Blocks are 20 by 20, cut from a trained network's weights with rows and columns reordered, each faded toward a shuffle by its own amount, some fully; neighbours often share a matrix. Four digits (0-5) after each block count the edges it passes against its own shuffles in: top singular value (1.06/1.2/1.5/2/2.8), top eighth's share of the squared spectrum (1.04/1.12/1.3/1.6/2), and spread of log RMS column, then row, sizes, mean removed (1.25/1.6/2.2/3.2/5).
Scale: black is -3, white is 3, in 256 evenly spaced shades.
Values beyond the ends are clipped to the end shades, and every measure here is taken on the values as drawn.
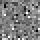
1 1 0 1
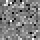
0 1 0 0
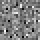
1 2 0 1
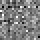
1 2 0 1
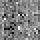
2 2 1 1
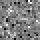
0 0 0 0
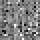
1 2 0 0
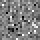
0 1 1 0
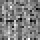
2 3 0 1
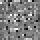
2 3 0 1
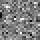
0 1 0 0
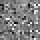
2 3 0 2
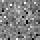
0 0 0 0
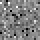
0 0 0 0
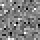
0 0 0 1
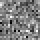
2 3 1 1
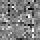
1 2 1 0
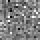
1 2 0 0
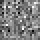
2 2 0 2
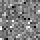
0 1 0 0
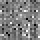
2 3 0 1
